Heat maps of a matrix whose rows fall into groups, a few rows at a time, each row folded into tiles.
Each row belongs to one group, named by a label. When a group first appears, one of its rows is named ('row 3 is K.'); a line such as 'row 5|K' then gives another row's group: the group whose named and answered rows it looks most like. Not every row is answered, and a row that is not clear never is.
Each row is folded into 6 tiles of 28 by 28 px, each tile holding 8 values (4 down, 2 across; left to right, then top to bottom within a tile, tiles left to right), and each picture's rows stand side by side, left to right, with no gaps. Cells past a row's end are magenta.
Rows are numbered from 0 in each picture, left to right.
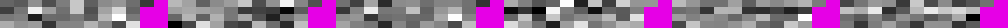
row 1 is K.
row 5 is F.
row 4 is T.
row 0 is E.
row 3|T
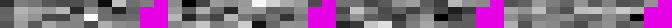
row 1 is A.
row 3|F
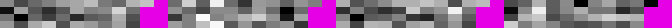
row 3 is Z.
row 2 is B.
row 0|B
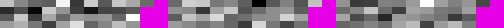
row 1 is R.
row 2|A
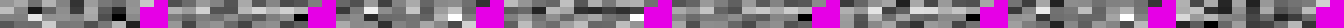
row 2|E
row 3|T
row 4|F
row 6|E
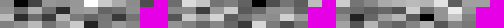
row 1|R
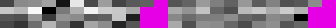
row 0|F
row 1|F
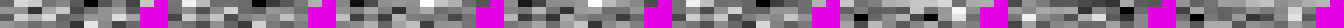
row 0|R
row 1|R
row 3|A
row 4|R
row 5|B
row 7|B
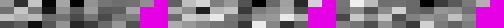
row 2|R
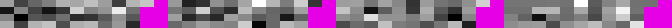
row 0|B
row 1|A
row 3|E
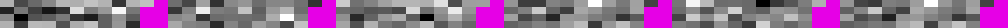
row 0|B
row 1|E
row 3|A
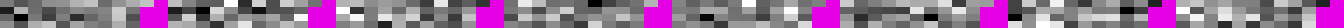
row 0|B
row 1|T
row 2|K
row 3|R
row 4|E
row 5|B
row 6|Z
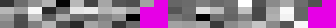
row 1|E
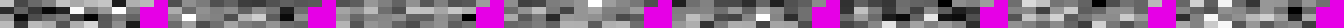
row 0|B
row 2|F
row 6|R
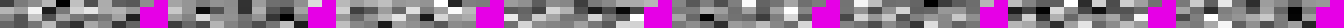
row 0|F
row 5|R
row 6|T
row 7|Z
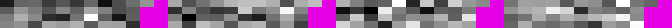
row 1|B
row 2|T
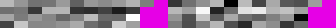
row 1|F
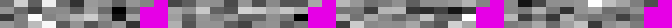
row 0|Z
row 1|F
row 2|T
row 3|A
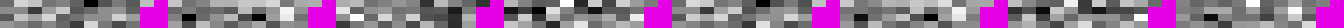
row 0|R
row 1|B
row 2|K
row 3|T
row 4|R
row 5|B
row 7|E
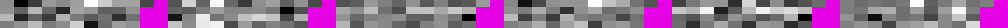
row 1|Z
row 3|A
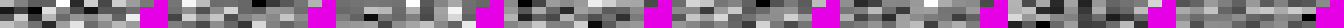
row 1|R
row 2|E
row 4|R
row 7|F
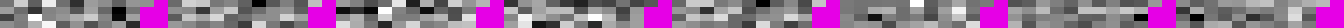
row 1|R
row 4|R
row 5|E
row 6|F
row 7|B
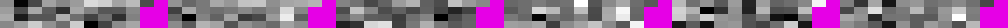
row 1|B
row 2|K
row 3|E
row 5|E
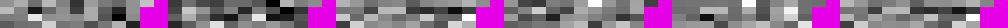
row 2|T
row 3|A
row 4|E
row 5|T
